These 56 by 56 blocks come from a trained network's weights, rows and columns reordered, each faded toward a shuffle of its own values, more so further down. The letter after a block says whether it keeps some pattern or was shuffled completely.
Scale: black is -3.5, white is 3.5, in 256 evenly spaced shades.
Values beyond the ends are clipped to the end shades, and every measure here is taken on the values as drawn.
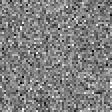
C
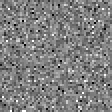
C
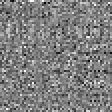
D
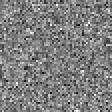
C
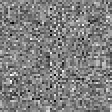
D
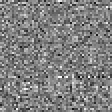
D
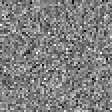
C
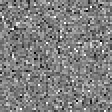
C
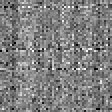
D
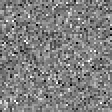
C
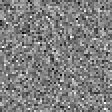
C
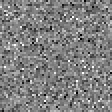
C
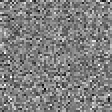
D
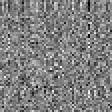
D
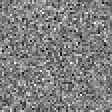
C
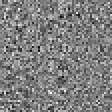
D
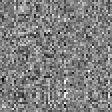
D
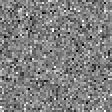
C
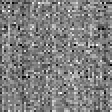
D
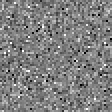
C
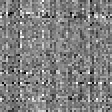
D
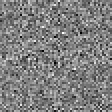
D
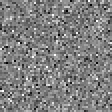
C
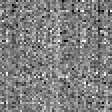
D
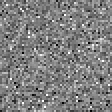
C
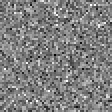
C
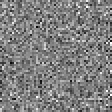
D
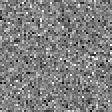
C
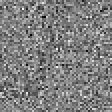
D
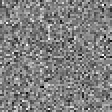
D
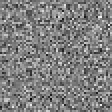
D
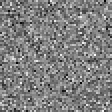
C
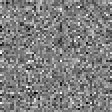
D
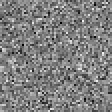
C
